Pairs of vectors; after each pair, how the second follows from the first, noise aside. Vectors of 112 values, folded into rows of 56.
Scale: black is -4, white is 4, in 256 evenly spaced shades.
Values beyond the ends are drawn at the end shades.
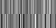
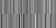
shrunk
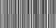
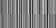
negated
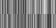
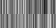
negated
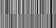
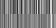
negated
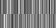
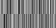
negated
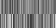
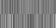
shrunk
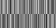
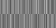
shrunk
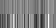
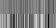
negated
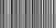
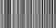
negated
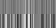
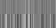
shrunk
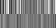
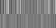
shrunk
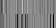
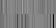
shrunk
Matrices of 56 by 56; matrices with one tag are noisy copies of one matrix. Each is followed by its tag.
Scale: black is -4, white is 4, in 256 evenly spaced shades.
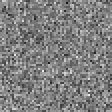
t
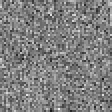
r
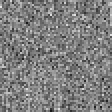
r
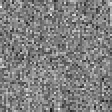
r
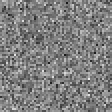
t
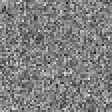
t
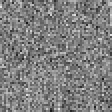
r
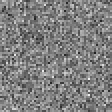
t
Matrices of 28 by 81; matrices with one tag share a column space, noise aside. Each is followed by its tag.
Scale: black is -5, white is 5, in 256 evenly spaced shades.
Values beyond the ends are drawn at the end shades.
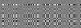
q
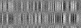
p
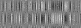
p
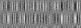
p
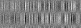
p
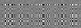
q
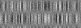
p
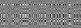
q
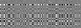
q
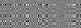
q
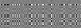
q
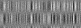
p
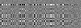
q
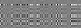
q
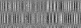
p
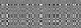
q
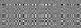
q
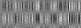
p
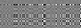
q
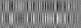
p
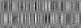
p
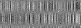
p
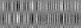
p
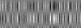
p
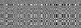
q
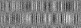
p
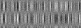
p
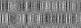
p
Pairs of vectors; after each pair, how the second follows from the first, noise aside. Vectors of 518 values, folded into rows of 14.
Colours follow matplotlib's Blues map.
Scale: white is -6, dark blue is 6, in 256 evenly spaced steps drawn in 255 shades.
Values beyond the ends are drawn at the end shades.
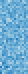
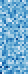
scaled up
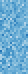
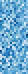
scaled up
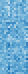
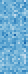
wrapped around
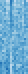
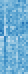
wrapped around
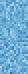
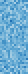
wrapped around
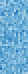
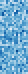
scaled up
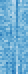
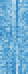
copied
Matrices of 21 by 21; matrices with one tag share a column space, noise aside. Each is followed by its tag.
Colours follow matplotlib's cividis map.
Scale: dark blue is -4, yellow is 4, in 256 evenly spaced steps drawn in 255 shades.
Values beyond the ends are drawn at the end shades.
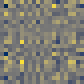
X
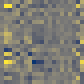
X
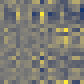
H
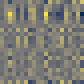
H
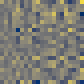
H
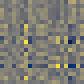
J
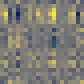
H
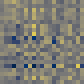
J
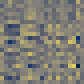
J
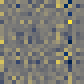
X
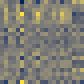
H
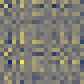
X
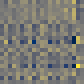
J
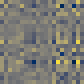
X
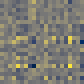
J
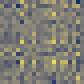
X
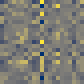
X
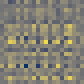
J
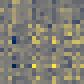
J
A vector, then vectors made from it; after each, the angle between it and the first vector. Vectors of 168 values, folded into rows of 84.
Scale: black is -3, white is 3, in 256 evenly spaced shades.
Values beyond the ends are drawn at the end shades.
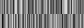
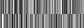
nearly opposite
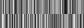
nearly opposite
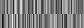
nearly parallel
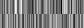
nearly parallel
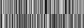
partly opposed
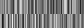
nearly parallel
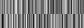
nearly parallel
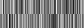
partly opposed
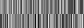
orthogonal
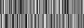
partly opposed
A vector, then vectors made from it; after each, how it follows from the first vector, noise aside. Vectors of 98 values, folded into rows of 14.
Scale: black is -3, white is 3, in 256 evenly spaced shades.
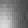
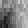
negated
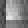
wrapped around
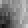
negated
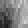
negated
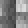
wrapped around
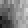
negated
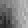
negated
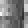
wrapped around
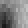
negated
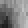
negated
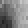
negated
